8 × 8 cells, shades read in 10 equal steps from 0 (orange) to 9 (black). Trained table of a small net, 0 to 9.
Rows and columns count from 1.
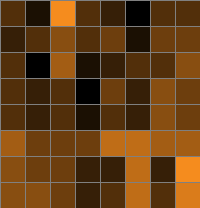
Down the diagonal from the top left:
6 6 3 9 6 2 7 1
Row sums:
48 46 49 49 49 28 37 35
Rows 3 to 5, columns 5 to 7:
7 6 6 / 5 7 4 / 6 7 4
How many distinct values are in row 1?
5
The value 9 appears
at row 1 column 6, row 3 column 2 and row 4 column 4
